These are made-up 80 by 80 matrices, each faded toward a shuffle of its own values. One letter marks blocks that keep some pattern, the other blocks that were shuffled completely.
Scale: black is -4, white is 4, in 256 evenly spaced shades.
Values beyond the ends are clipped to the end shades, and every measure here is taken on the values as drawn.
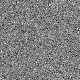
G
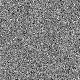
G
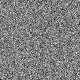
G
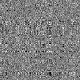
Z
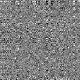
Z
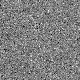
G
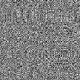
Z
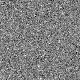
G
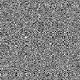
Z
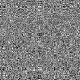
Z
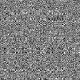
Z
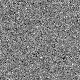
G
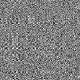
Z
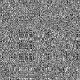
Z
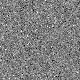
G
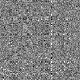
Z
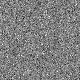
G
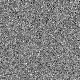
G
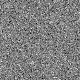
G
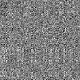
Z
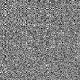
Z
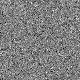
G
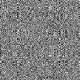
Z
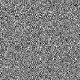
Z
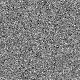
G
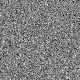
G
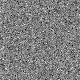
G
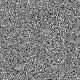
G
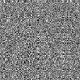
Z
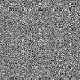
Z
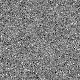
G
